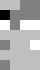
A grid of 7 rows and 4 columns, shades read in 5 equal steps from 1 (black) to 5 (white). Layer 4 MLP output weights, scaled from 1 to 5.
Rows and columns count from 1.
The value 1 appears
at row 2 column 1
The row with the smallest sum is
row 2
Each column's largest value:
5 4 5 5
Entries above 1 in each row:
4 3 4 4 4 4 4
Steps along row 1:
same down same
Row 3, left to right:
5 3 5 5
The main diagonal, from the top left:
4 3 5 4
